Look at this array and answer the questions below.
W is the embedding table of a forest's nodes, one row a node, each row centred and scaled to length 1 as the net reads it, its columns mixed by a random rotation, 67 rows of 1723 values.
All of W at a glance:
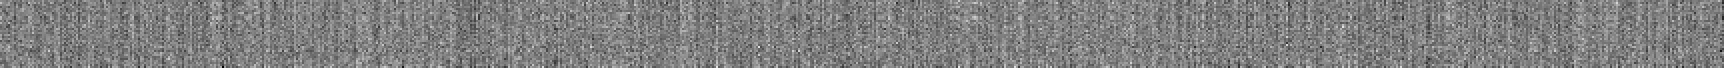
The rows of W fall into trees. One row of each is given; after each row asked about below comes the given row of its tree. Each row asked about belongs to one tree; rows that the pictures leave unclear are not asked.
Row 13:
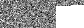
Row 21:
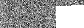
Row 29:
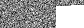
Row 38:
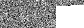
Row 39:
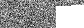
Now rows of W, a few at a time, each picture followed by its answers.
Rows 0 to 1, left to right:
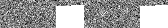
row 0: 39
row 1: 21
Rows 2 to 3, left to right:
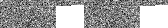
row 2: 39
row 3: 39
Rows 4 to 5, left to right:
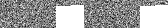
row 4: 13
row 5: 39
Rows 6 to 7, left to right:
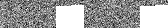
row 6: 21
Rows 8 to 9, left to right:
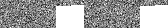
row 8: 39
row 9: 29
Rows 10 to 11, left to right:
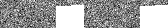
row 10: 39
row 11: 29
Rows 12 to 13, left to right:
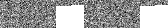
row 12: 21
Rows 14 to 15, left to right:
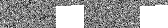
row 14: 21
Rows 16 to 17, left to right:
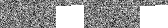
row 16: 39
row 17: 39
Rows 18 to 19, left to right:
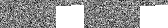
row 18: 39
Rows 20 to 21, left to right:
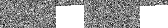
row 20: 29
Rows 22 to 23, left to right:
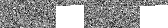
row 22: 13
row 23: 39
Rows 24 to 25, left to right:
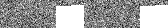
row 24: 39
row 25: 21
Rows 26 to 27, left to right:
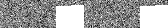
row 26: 21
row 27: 21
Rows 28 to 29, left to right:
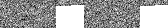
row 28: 29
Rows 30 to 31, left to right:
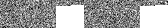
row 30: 38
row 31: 39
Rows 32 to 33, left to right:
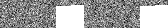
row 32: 29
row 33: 21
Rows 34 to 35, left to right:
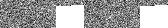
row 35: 38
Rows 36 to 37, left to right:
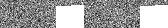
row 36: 39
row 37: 29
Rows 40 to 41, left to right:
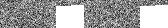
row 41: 21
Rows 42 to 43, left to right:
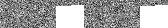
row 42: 21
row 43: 38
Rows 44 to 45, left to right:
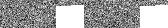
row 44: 29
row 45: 39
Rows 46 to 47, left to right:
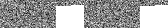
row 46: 13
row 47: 13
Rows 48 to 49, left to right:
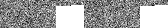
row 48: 39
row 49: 38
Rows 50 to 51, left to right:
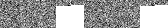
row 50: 38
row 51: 38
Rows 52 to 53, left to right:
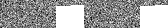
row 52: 13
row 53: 29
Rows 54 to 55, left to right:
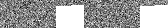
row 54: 21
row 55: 13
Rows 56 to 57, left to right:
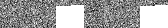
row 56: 29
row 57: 38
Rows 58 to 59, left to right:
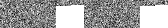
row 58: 29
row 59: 39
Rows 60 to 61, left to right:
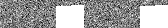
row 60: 21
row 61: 29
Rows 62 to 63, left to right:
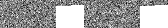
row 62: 21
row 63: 29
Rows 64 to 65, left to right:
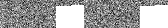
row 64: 21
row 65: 13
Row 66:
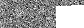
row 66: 21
